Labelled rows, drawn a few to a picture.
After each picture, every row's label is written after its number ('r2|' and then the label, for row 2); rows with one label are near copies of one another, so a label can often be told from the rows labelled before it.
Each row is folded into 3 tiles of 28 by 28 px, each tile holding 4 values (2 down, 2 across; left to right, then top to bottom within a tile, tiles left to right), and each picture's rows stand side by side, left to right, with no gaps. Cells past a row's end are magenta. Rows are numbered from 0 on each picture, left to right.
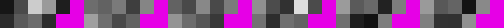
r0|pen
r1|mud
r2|mud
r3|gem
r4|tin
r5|tin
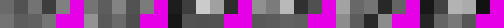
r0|mud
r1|mud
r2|pen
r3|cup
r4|tin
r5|pen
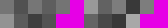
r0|mud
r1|tin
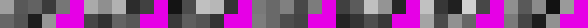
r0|tin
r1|cup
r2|pen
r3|mud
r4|pen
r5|gem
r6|tin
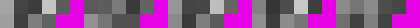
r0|gem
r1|mud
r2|gem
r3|gem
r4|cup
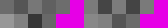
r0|mud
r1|mud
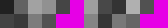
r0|pen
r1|gem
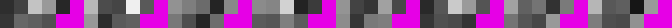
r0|pen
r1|gem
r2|tin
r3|cup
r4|gem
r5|pen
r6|tin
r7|tin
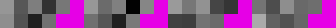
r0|tin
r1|tin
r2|cup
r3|mud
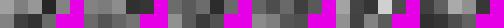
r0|tin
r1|cup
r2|mud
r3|mud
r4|gem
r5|pen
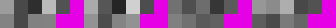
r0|gem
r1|gem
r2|mud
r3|cup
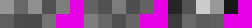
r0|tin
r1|mud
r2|pen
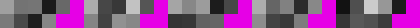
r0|tin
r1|gem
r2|cup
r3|tin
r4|pen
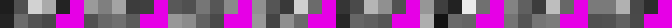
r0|pen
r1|cup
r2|mud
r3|gem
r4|pen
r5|gem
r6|gem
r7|cup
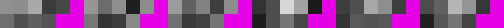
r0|cup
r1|tin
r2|tin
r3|pen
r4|pen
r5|pen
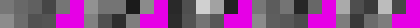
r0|mud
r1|tin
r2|pen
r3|mud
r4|gem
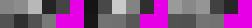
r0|cup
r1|pen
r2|cup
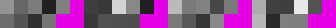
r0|tin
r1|pen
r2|tin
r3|gem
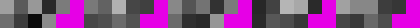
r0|tin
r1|cup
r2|tin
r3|pen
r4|cup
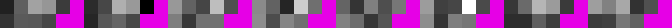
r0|pen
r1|pen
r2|gem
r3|gem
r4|mud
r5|gem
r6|pen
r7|cup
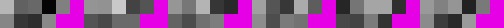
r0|tin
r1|cup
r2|cup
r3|gem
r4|pen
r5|tin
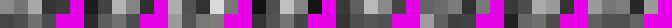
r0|cup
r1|pen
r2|gem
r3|pen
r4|pen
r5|mud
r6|pen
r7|tin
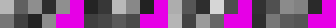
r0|tin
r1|pen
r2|gem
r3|pen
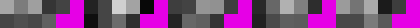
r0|cup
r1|pen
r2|pen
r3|pen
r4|cup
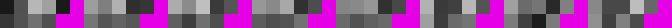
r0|pen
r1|cup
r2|cup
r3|cup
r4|cup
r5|gem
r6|tin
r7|gem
